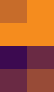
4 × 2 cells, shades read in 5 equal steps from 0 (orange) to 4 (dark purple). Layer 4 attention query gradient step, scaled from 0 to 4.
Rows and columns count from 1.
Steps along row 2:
same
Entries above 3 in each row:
0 0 1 0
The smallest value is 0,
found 3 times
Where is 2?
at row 4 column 2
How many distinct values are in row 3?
2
